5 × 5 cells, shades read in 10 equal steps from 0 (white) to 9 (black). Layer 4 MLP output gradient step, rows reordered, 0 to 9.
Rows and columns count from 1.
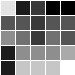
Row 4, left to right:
8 4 4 4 3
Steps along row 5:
down same same down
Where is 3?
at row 4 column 5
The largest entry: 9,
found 2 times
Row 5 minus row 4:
0 -2 -2 -2 -3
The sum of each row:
34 31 27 23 14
